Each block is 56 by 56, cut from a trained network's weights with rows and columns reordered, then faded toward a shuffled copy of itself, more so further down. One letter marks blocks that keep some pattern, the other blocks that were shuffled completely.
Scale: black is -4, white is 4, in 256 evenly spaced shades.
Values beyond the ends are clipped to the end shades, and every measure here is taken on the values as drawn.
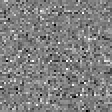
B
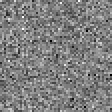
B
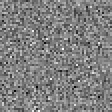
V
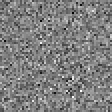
B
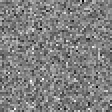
B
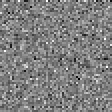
B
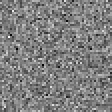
V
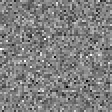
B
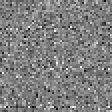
B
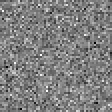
V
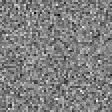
B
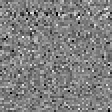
B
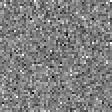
V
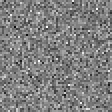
V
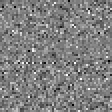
B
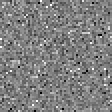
V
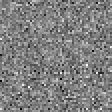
B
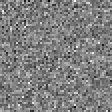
B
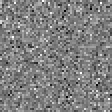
V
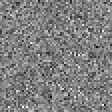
B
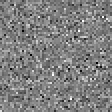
B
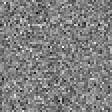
B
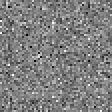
V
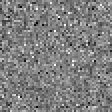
B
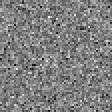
V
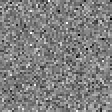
V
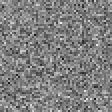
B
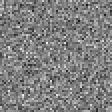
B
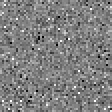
V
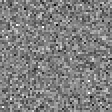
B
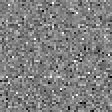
B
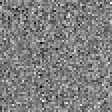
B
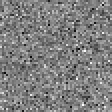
V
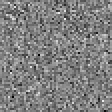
B
